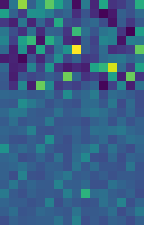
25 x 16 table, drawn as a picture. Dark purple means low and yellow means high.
On average the colour sits 30% of the way up the scale. The values are skewed, with a long tail toward high values. The halves do not mirror each other. There are no regular stripes. No overall slope runs across the table. A horizontal seam about 40% of the way down splits the table, and the bottom part is calmer.
